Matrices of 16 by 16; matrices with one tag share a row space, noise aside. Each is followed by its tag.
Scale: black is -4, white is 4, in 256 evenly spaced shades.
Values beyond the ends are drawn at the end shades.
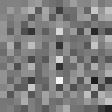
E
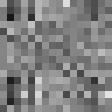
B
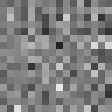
E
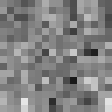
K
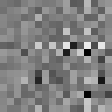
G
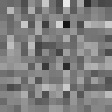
B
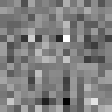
B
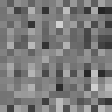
E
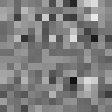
K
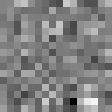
K
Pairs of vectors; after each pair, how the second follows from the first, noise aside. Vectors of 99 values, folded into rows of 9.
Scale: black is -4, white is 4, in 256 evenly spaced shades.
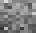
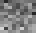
negated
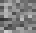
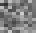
shuffled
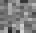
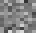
sign-scrambled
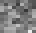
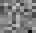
sign-scrambled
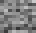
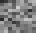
shuffled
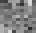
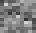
shuffled
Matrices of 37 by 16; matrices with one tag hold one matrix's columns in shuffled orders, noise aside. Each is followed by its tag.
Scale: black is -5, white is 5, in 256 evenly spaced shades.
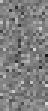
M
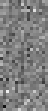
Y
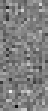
Y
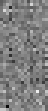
Y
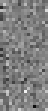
Y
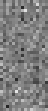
Y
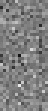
M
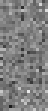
Y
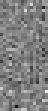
Y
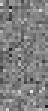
Y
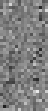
Y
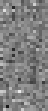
Y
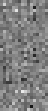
Y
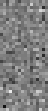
Y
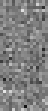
Y
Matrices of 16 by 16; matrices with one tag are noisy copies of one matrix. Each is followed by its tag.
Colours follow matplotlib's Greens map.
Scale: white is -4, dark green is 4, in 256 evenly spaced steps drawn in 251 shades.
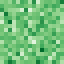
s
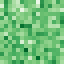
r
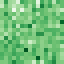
r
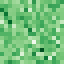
s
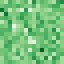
s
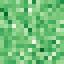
s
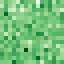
r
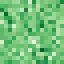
s
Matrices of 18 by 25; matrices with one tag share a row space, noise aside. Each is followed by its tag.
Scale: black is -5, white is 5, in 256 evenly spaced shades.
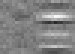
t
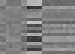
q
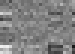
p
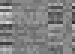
p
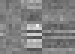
q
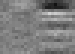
t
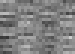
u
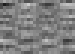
u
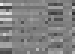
p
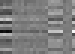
p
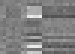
q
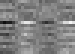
u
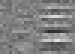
t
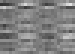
u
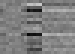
q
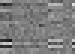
p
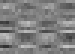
u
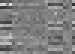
p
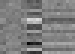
q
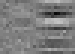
t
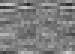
u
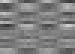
u
